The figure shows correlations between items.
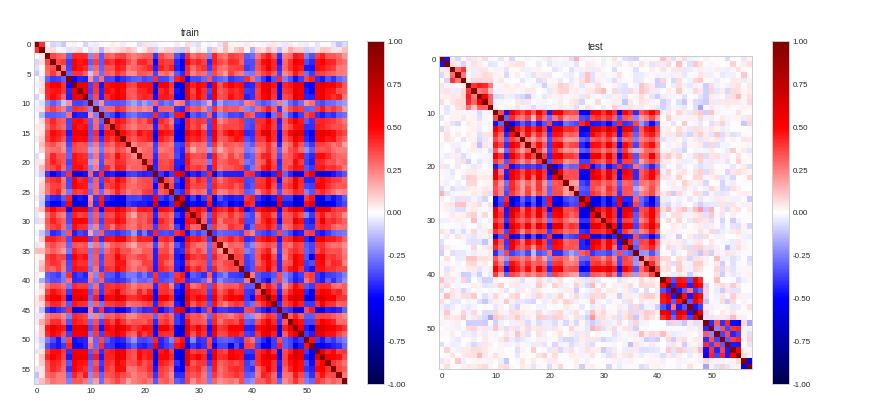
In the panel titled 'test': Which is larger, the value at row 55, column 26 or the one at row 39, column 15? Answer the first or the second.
the second
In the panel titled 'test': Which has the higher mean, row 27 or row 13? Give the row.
13
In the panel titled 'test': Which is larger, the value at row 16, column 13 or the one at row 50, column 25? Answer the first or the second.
the first
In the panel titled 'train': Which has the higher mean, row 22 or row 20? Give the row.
20
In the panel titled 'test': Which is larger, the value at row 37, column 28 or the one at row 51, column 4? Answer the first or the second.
the first
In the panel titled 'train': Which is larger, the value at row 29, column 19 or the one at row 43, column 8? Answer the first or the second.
the second
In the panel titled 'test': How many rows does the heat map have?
58
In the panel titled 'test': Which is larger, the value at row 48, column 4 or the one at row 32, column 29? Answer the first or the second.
the second
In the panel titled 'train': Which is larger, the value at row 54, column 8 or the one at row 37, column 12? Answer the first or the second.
the first
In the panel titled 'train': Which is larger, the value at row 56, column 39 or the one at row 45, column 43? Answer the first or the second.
the first
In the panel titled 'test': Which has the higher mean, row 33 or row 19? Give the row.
19
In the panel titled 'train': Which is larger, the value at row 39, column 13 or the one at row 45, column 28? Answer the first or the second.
the first
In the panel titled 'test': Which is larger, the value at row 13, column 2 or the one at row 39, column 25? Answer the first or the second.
the second
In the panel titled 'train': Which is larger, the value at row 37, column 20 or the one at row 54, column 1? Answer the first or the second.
the first
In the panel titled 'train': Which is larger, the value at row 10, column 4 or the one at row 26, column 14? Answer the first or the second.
the first
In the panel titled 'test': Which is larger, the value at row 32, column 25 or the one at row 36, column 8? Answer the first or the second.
the first
